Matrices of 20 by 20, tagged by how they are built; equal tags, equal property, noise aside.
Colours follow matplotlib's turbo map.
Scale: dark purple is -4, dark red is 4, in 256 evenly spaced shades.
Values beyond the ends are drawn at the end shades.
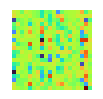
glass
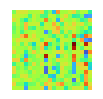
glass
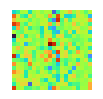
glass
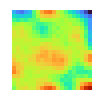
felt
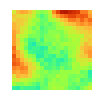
felt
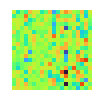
glass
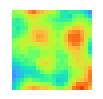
felt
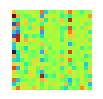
glass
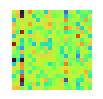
glass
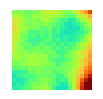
felt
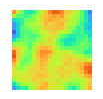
felt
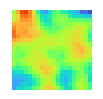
felt
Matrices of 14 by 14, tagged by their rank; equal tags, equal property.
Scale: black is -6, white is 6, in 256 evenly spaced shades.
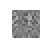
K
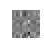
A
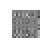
A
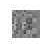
K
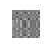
A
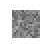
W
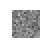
W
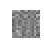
K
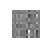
A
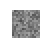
W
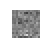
K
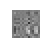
A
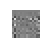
A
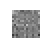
K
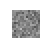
W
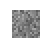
W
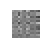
A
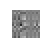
A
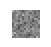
W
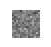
W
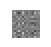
A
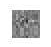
K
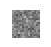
W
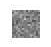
W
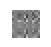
A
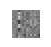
K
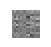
K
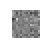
K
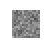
W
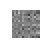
K
